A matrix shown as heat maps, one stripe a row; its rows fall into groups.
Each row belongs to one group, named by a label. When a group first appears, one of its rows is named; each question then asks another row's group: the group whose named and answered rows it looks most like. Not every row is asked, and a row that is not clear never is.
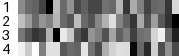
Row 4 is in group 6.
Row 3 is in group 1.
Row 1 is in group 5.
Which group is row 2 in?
6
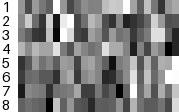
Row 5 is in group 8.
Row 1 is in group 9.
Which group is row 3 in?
1
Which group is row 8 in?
5
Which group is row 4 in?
6
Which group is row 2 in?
1
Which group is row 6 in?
8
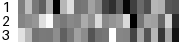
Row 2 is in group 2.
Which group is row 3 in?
6
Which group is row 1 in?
1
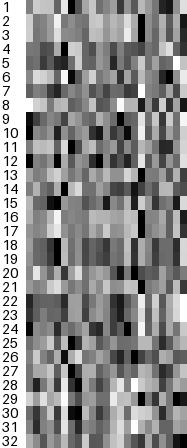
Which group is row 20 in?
1
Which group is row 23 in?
8
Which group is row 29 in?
6
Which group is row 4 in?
1
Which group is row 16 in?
2
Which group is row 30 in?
9
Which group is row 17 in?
2
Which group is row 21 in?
2
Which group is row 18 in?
5
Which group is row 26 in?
1
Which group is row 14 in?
1
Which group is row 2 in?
2
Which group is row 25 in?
9
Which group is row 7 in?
5
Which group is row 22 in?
8
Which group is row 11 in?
9
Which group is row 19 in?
5
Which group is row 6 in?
9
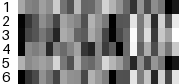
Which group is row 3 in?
8
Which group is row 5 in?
6
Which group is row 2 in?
8
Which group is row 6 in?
8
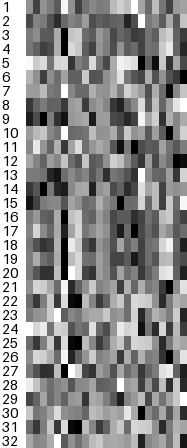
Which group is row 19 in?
1
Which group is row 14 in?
8
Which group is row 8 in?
8
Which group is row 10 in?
9
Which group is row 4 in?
1
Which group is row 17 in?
1
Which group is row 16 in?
1
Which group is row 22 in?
9
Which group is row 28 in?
6
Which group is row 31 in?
9
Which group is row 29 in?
8
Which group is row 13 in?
5
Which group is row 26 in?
9
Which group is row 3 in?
1
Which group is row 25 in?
9
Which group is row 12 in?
6
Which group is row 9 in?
8
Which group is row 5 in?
6
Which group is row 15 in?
8
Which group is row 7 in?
9
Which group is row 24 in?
6
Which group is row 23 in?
2
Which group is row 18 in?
1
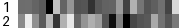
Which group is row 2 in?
1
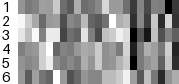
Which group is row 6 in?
9
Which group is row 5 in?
2
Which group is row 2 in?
6
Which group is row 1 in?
6
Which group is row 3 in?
6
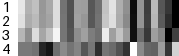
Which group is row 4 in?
5
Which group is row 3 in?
6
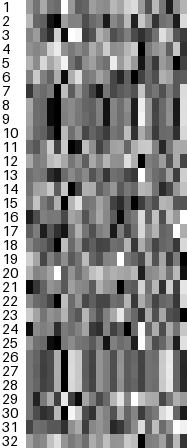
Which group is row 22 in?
5
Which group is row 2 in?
5
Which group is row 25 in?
5
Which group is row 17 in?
8
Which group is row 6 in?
1
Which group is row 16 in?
8
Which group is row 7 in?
5
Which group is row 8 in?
5
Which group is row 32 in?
2
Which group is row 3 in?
1
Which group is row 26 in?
1
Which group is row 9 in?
5
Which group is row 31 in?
8
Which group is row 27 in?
1
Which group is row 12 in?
2
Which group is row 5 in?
6
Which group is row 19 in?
6
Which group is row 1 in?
9
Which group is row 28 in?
1
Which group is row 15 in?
1
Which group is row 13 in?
5
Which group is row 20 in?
2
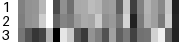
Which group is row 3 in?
1
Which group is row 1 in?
2
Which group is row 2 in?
2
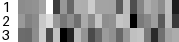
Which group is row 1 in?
2
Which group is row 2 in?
2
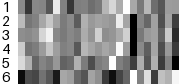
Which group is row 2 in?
2
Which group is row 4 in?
2
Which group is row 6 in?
8
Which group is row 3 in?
2
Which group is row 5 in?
6
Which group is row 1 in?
9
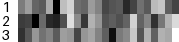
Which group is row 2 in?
8
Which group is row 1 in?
1
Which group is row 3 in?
8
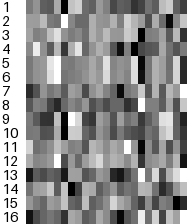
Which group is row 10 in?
1
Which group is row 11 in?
2
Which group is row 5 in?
2
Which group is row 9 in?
1
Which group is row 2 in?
9
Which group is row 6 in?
2
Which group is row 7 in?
8
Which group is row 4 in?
1
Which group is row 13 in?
8
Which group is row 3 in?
2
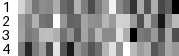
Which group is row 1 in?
6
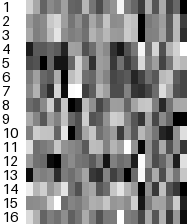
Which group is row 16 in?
6
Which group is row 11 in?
2
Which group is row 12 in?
5
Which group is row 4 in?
8
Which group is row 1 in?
6
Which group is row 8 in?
9
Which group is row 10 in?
9
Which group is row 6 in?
1
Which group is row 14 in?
6
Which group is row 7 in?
1
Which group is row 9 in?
6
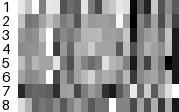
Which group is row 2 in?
2
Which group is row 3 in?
2
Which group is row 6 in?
2
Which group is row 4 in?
2
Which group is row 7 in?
8
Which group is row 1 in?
6
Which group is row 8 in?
6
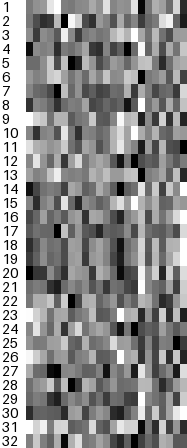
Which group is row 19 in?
8
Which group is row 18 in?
8
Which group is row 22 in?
9
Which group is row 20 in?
8
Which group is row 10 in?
9
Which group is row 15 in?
9
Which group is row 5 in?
9
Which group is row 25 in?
6
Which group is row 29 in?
5
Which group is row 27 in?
5
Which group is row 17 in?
5
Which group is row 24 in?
1
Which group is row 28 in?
9
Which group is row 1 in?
2
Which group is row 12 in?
1
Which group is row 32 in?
1
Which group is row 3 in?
9
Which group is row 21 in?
5
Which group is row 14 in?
8
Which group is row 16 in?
8
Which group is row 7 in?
5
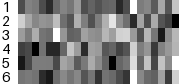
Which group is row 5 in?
8
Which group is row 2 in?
6
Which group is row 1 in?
5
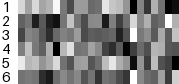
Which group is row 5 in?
6
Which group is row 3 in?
5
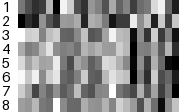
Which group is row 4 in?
2
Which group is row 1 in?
1
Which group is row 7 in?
6
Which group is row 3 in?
6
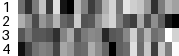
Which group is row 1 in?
9
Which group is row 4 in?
8
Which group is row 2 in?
6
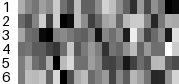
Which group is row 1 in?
6
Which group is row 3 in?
5
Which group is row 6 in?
9
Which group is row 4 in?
8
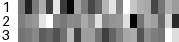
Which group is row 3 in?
8
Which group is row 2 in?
2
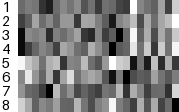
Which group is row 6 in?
1
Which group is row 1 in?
5
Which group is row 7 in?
5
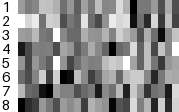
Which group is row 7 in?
5
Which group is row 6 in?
9
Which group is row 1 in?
2
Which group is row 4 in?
8
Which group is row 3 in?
9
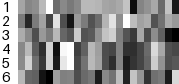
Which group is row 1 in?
2
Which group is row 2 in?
9
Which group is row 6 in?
5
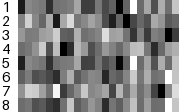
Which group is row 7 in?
9
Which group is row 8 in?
8
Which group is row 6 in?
8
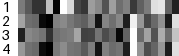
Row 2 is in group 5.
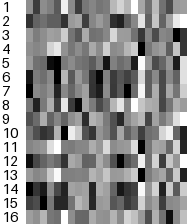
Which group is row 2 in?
8
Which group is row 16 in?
9
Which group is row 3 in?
6
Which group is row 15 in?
8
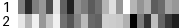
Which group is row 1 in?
9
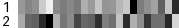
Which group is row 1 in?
2
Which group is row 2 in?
5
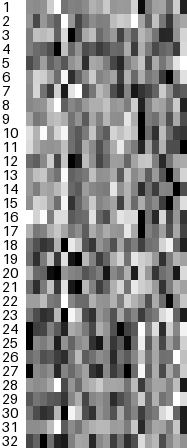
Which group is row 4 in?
5
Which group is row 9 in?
2
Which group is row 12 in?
9
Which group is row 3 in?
9
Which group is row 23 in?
1
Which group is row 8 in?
2
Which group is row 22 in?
9
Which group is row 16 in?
6
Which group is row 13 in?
9
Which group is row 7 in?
1
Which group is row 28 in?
2
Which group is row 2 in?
9
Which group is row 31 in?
2
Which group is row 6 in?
9
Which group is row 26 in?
8
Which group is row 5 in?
8
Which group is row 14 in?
6
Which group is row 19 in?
9
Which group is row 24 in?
8
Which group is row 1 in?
2
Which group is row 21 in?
9
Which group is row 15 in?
9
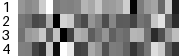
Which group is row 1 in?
2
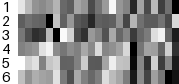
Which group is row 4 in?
2
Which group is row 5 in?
6
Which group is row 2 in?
5
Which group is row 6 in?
6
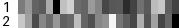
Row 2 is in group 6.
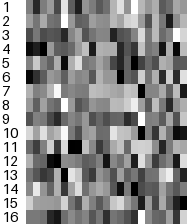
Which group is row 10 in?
6
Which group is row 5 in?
1
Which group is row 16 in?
5
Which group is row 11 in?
9
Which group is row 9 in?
5
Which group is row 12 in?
5
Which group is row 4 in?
8
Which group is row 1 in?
9
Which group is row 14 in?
1
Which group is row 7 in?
2
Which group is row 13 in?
1
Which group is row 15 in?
6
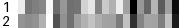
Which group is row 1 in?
2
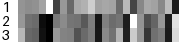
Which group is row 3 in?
5
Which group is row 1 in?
2
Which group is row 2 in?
5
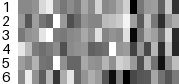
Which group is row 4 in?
6
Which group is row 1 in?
2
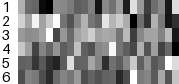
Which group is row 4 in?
6
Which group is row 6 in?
5
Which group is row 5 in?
8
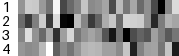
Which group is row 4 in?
2
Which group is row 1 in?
9
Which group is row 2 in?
9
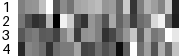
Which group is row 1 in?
2
